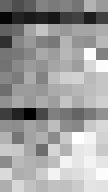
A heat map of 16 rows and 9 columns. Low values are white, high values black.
The bottom right is the ninth with the lowest average. Rows 2 and 10 stand out from the rest. Values rise toward the top left. The bottom right is the calmest part.
